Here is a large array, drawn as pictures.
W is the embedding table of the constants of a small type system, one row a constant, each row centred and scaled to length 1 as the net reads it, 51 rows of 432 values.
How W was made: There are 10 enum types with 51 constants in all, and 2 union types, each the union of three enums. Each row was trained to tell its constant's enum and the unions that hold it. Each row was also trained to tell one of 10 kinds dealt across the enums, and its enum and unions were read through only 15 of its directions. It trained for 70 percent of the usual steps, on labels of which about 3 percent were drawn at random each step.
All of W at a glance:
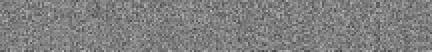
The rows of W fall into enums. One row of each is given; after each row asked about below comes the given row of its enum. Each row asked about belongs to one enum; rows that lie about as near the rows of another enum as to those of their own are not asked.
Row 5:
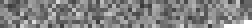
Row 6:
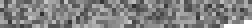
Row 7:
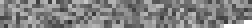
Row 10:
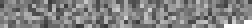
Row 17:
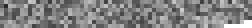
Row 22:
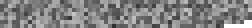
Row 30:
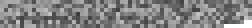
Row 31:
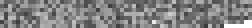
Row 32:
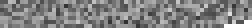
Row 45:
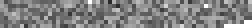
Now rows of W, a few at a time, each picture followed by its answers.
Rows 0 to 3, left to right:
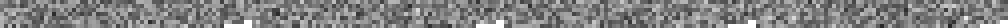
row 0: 30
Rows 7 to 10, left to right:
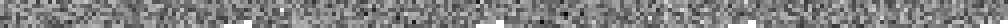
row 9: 10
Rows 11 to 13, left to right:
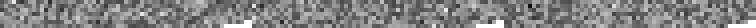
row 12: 6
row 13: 7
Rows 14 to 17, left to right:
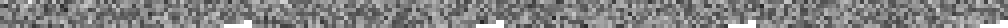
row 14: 5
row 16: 32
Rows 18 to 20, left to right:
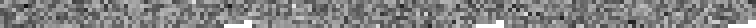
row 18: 32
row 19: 17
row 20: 32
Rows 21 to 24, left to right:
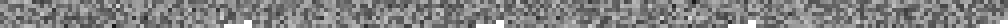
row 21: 45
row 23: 6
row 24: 32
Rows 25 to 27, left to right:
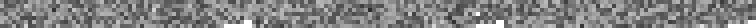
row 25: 6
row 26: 45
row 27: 17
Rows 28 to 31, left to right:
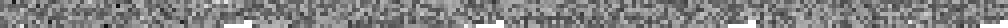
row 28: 5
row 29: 17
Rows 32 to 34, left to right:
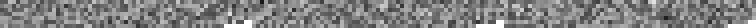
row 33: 30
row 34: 6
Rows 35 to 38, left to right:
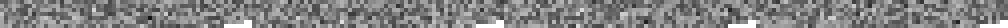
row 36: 5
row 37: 22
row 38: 17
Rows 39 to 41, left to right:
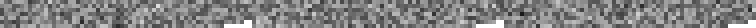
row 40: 5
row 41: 22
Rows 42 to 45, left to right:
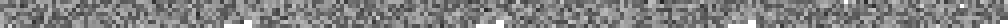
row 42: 30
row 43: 30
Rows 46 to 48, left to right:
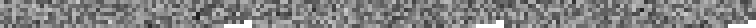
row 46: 45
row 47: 17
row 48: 45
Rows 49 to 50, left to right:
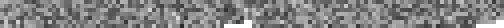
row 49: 30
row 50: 6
